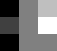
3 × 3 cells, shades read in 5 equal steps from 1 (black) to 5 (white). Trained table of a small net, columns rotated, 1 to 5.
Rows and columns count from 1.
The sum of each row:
8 10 7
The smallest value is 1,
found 2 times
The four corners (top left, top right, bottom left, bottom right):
1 4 1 3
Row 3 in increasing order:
1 3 3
